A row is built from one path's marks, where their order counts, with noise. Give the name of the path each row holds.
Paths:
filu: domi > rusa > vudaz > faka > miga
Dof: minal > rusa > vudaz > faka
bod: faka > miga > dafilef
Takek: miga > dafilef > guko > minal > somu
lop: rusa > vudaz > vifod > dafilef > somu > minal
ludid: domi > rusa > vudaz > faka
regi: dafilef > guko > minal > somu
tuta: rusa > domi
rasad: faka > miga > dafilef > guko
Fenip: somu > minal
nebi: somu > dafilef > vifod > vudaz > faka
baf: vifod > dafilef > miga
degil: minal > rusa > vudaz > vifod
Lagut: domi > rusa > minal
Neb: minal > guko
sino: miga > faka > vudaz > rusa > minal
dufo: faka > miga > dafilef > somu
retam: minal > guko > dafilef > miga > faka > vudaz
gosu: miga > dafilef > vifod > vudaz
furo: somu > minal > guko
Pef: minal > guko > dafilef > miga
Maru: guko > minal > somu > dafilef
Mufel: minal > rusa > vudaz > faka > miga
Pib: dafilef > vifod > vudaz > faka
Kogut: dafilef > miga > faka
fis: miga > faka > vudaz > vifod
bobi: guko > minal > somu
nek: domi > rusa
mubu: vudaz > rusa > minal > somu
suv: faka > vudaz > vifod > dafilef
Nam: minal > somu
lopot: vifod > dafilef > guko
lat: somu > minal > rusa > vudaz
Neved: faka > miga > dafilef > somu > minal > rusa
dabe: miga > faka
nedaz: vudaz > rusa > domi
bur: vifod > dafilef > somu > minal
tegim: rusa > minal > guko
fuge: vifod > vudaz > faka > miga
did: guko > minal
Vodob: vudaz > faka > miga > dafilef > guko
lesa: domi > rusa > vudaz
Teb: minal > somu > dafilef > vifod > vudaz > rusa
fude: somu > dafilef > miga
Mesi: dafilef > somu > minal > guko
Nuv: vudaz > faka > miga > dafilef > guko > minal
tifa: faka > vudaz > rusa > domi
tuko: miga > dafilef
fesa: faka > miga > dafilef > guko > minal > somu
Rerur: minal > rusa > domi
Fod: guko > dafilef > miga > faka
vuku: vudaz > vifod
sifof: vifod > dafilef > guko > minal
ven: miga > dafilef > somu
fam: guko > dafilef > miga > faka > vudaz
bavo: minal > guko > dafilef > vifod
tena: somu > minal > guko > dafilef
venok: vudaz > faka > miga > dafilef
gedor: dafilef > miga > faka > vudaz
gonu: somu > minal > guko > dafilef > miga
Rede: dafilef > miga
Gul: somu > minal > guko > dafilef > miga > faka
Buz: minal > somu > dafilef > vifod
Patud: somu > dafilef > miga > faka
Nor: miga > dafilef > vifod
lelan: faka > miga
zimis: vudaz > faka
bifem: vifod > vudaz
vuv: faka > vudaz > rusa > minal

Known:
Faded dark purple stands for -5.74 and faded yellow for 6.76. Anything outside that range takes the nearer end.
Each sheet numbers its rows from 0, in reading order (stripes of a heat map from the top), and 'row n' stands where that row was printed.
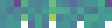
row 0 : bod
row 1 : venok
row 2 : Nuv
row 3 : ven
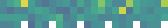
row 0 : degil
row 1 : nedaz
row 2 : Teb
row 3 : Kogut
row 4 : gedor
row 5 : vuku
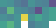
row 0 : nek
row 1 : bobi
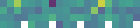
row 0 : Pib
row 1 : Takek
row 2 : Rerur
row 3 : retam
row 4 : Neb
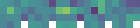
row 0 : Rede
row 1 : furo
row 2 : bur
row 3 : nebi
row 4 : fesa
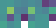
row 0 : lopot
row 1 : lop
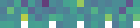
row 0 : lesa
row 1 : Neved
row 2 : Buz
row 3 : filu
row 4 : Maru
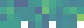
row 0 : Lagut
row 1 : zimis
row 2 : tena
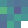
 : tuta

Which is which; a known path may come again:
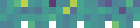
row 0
bavo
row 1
Takek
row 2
gedor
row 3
Fenip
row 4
gosu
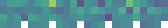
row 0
Neb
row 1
Buz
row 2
lat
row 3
baf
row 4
fam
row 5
gonu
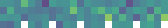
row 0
Pef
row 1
lelan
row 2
Gul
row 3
tena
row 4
did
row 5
tuko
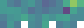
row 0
nedaz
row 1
dufo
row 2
Dof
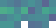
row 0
Nuv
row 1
fude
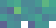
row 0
Patud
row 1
Fod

